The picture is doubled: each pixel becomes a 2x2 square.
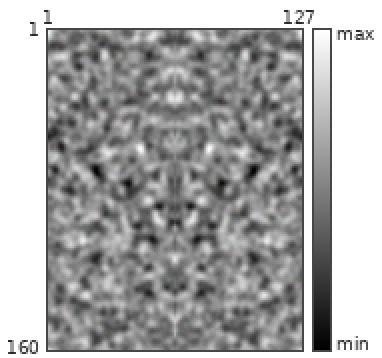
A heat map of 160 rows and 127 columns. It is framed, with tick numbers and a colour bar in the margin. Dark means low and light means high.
There are no regular stripes. The values follow a bell shape. No lone cell stands out from its neighbours. The left and right halves mirror each other. There is no seam. The texture is blotchy.
